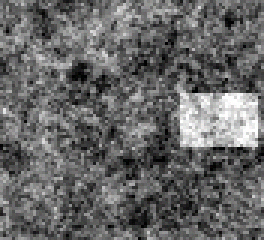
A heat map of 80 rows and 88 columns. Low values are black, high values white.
Slope: none. Ninth with the highest average: middle right. Grain: blotchy. Odd patch: higher, in the middle right.
